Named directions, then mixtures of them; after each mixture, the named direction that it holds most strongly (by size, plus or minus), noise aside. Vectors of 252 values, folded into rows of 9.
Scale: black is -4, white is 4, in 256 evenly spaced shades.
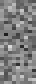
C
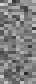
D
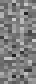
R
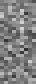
R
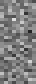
R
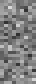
C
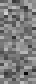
D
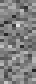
C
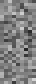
C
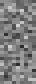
C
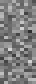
R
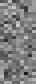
D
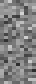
C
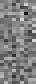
R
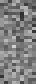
D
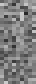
D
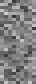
D
